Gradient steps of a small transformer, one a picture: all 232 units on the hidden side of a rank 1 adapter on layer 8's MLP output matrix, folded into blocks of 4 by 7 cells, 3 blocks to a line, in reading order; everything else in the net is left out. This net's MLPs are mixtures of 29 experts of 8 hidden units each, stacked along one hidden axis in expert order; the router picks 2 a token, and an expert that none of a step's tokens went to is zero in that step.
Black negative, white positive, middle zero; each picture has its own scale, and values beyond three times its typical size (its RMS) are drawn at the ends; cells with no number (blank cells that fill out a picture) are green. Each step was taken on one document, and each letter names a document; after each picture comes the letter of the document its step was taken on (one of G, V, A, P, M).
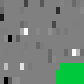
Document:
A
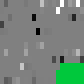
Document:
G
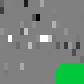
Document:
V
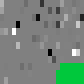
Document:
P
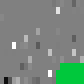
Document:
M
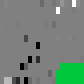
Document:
M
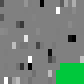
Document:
P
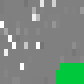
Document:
G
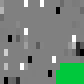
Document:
A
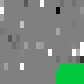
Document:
A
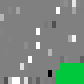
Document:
M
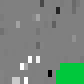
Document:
M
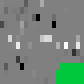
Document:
V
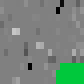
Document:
G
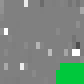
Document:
A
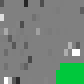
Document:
A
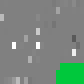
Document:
M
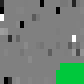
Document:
A
